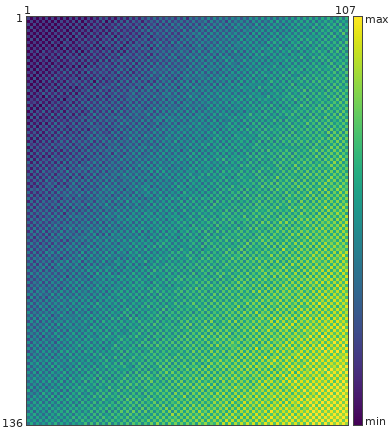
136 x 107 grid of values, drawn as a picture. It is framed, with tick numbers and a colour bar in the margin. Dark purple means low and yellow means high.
The bottom right is the ninth with the highest average. The top left is the ninth with the lowest average. A checkerboard runs through the table. The halves do not mirror each other. On average the colour sits 50% of the way up the scale. Values rise toward the bottom right.
